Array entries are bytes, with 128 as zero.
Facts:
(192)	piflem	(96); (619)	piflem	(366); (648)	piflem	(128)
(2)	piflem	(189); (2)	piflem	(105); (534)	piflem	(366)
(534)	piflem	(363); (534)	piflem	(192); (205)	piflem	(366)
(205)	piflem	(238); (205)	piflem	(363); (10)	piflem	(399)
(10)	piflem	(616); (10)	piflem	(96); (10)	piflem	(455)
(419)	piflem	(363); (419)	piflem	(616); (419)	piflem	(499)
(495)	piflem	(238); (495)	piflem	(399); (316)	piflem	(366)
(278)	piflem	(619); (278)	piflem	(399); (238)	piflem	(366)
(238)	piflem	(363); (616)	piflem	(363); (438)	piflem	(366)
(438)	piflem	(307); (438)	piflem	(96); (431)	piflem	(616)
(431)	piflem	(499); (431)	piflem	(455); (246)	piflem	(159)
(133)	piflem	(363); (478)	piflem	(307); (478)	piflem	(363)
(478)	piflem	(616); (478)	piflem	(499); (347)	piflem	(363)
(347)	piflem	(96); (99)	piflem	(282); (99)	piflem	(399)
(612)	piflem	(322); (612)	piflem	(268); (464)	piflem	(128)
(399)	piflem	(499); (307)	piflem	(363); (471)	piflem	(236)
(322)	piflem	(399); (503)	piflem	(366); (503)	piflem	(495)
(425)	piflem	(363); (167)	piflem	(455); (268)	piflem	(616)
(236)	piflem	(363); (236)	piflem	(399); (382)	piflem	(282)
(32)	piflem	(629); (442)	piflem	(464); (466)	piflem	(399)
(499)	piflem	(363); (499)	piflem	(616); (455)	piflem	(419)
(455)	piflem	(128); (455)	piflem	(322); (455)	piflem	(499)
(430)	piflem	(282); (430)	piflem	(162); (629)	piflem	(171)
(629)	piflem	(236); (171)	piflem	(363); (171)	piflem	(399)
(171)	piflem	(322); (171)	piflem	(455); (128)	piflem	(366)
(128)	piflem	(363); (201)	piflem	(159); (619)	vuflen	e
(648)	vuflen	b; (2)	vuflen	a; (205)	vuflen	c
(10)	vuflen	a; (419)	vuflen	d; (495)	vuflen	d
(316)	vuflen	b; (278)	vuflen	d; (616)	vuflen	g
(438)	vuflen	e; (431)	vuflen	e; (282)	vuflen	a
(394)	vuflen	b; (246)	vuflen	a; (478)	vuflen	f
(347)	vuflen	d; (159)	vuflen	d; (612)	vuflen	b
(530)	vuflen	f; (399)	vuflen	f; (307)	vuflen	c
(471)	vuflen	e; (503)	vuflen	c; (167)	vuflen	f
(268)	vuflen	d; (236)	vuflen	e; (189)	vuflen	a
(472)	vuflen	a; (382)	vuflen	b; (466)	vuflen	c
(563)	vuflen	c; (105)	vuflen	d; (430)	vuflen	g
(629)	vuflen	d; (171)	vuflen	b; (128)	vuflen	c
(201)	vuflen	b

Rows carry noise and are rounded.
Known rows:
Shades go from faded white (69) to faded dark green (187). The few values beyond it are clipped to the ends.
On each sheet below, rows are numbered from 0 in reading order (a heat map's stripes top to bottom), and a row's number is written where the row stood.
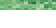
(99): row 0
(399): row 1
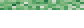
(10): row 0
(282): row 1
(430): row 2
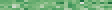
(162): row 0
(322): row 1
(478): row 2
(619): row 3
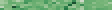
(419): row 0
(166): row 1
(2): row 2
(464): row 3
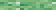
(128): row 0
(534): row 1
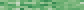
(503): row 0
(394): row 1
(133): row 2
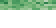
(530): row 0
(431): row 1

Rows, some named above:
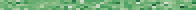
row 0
(438)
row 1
(322)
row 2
(282)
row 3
(363)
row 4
(167)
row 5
(10)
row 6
(268)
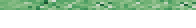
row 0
(32)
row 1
(189)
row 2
(366)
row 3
(616)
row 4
(534)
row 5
(99)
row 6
(616)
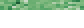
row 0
(472)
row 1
(442)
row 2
(382)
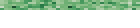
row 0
(278)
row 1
(201)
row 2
(347)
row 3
(471)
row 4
(205)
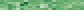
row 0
(563)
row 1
(162)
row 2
(499)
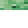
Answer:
(268)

